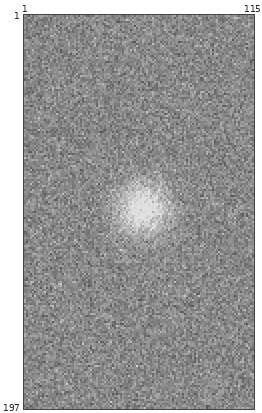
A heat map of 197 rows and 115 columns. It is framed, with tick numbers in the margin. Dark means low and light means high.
Slope: none. Bumps: one, in the centre. Mirror symmetry: none. Ninth with the highest average: centre. Odd rows or columns: none.
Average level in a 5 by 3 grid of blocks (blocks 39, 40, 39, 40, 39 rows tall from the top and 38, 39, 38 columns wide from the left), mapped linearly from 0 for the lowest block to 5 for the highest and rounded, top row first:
0 0 0 | 0 0 0 | 0 5 0 | 0 0 0 | 0 0 0
